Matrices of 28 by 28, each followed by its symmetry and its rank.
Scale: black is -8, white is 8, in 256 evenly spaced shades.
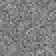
neither, full rank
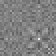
symmetric, rank three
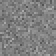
neither, full rank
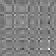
symmetric, rank three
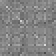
symmetric, rank five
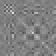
symmetric, rank five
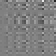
neither, rank two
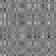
neither, rank two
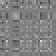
symmetric, rank three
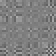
symmetric, rank three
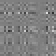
neither, rank two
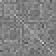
symmetric, rank five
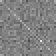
symmetric, rank five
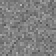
neither, full rank
